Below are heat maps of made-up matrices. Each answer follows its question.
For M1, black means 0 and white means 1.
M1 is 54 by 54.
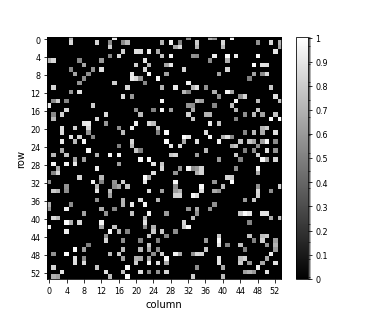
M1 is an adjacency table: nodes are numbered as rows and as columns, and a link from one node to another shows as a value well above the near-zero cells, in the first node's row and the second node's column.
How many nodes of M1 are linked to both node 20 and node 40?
0
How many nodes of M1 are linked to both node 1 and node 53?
3
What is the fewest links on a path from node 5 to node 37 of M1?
1
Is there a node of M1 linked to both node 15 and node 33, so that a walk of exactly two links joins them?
no
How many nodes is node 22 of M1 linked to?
9
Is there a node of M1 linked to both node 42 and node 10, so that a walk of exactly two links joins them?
yes
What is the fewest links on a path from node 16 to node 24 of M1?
1
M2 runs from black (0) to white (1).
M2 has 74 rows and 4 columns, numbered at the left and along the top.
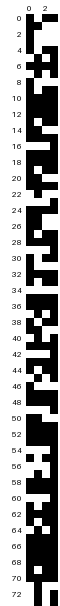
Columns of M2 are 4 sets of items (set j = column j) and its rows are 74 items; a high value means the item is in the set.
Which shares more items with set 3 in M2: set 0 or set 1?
set 1
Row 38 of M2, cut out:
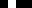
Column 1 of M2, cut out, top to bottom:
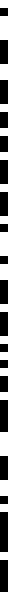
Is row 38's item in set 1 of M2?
yes
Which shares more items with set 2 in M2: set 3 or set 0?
set 0
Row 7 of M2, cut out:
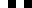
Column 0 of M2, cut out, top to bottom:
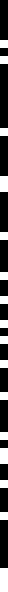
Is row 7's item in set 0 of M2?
yes
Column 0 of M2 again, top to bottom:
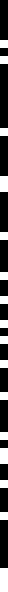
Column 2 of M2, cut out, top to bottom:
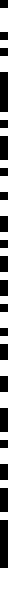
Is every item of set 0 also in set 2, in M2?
yes
